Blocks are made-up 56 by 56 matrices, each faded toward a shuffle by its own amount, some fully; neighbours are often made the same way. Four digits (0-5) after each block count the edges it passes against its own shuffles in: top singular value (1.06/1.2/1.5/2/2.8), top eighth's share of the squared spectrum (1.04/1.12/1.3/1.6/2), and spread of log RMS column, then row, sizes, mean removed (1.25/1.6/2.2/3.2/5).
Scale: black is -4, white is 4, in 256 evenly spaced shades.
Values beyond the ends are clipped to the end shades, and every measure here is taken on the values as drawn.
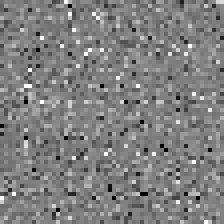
2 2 0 0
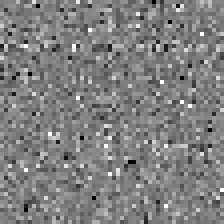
3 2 0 1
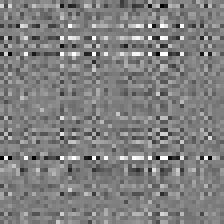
5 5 3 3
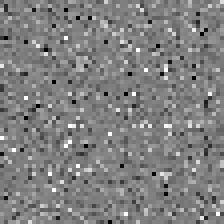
0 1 0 0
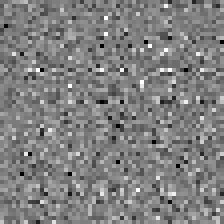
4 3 1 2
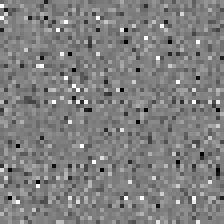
3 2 0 1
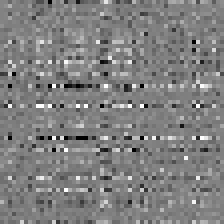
5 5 2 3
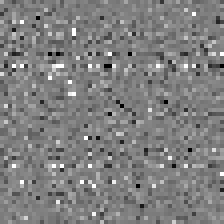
4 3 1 2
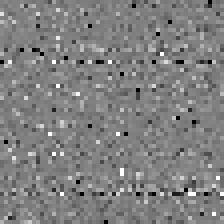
3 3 0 2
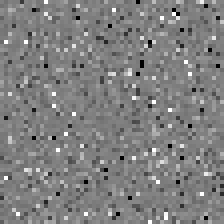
0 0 0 0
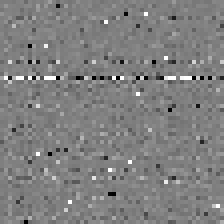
4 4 0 2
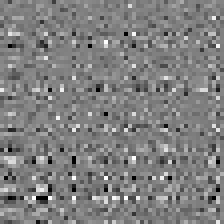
4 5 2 3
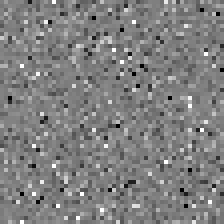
0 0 0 0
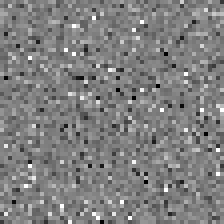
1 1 0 0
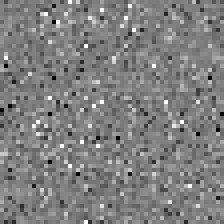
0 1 0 0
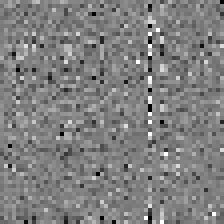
4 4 2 2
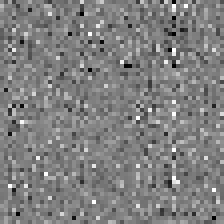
3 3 2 1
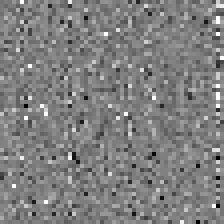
3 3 2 1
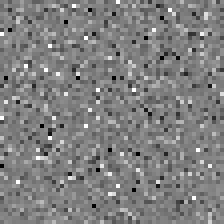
0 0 0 0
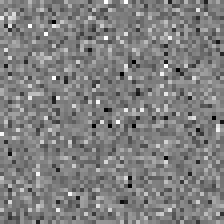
2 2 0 0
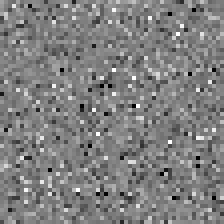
1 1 0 0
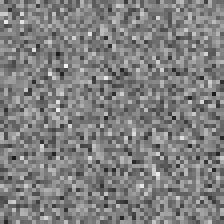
0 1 0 0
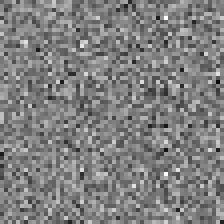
3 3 1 1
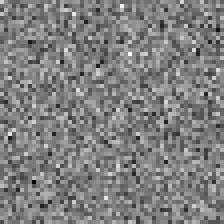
1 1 0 0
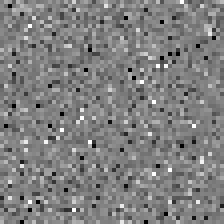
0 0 0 0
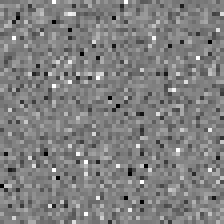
1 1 0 0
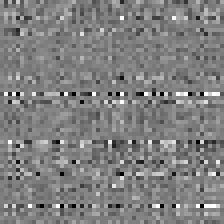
4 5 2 4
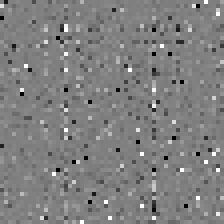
3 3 0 0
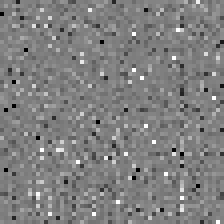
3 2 0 0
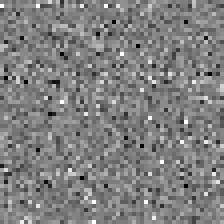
1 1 0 1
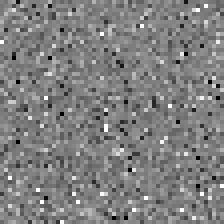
0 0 0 0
